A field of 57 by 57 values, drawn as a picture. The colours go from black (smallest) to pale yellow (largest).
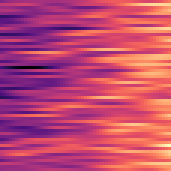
Values rise toward the right. Streaks run across, left to right. The ninth with the lowest average is the middle left.
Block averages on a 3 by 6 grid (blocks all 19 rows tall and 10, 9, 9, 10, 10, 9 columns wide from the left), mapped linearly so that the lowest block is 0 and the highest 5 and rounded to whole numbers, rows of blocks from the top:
112345 / 012345 / 122345
